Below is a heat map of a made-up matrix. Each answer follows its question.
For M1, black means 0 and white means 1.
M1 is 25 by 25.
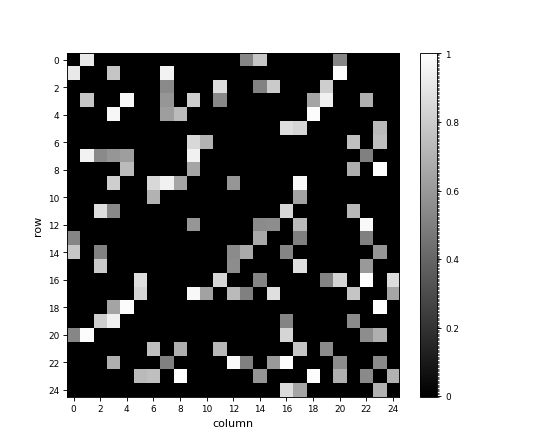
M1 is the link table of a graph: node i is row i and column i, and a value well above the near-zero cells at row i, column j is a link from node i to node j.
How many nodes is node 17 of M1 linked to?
8
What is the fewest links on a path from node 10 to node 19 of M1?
3
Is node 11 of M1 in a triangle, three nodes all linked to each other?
no
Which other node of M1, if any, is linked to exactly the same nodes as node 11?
node 19
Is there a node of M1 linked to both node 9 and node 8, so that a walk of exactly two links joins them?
no
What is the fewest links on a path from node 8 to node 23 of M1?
1
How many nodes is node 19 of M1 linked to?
4
